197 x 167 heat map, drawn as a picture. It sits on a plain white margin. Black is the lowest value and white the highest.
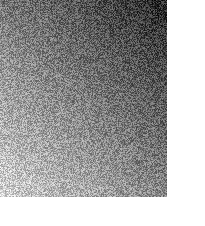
Stripes: none. Ninth with the lowest average: top right. Ninth with the highest average: bottom left. Odd rows or columns: none. Slope: up to the bottom left. Mirror symmetry: none.
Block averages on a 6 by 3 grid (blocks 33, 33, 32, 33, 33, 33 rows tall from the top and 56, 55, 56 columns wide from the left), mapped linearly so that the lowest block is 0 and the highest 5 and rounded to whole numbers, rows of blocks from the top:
210
321
321
432
432
543
